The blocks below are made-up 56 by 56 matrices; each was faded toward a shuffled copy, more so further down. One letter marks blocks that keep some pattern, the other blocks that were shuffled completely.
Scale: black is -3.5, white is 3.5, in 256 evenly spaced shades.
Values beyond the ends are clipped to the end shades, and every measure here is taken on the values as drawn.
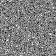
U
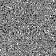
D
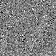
D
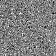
U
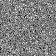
D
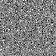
D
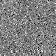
D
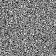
D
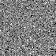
D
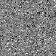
D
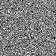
D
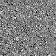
D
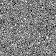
U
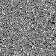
D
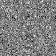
D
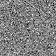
D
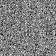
D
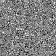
D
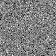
D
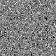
D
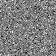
U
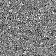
U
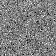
U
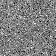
U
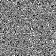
D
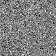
U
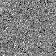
D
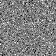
D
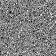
U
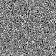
D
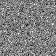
U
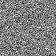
D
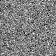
U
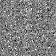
D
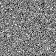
U
